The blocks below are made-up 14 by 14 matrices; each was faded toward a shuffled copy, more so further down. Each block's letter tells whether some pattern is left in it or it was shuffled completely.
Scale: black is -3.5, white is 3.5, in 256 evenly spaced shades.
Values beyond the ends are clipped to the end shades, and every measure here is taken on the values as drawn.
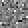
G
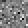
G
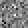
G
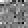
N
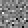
G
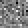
G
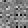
N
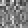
N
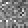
G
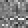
N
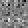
N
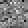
G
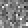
G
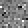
G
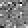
N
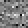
N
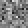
N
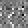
N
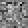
N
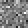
G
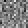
N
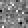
G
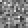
G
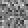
N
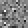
G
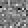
N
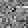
N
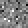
G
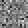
G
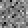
G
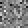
N
